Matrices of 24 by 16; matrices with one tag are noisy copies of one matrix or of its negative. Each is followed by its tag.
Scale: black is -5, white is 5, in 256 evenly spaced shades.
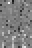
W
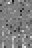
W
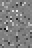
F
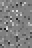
F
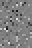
F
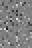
F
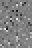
F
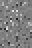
F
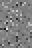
F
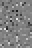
F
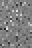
F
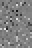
F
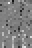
W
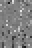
W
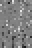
W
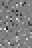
F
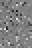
F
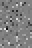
F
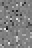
F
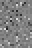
F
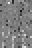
W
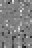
W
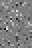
F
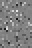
F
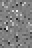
F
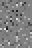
F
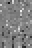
W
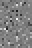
F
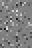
F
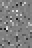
F
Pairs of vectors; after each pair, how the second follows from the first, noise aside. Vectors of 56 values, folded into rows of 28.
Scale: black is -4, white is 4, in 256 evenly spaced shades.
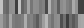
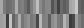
wrapped around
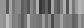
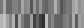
reversed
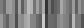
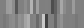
partly zeroed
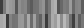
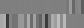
partly zeroed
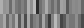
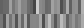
negated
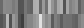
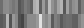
copied
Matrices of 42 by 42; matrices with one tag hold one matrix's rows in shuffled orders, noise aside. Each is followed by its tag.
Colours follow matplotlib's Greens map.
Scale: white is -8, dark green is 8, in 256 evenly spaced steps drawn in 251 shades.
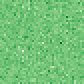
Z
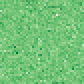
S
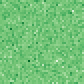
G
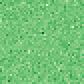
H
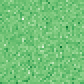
Z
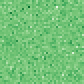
G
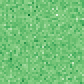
G
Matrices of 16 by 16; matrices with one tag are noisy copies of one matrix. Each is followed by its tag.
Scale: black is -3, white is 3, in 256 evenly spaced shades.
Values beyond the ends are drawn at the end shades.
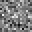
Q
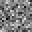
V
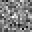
Q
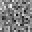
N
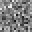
N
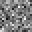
V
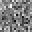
N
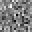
N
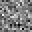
Q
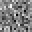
N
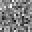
N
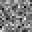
V
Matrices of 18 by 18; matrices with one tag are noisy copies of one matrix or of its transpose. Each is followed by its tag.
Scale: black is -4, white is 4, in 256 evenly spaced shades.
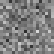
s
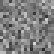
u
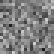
u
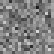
s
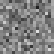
s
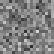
s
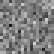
u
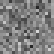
s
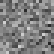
u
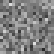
u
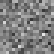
u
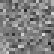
u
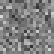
s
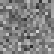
s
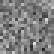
u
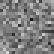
u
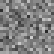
s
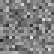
s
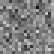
s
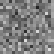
s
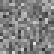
u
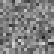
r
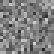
u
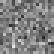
r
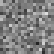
r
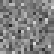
u
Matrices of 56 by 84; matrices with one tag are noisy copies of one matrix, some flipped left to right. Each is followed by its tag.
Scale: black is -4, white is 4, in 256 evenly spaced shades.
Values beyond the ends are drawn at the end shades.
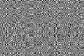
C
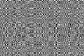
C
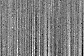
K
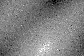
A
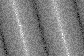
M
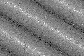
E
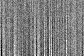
K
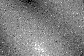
A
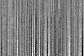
K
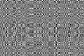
C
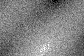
A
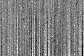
K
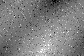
A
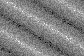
E
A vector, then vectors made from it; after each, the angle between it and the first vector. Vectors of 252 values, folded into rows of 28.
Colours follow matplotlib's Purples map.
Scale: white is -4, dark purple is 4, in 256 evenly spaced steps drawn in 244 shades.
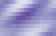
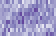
partly aligned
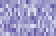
orthogonal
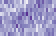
partly aligned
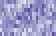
partly aligned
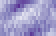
nearly opposite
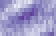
nearly parallel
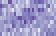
partly aligned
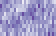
partly aligned
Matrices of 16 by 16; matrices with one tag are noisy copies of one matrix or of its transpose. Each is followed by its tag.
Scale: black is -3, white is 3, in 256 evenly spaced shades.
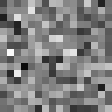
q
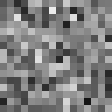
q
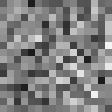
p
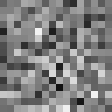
p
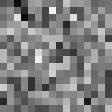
q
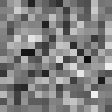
p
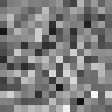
p
